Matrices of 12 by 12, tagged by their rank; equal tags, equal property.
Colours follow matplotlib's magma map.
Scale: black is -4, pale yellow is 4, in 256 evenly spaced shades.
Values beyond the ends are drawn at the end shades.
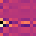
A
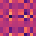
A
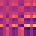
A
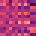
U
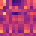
U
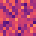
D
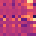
U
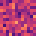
D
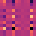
A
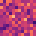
D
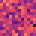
D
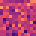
D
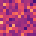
D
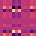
A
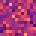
D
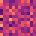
U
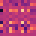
U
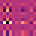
A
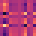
A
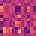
U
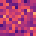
D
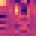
U
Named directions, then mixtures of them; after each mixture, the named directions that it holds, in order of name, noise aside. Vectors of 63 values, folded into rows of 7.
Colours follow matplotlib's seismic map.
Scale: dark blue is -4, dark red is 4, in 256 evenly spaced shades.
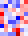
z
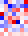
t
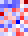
t, z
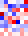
t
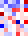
t, z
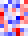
z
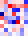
t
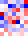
t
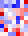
t, z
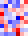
z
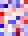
z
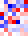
t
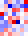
t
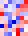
z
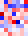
t
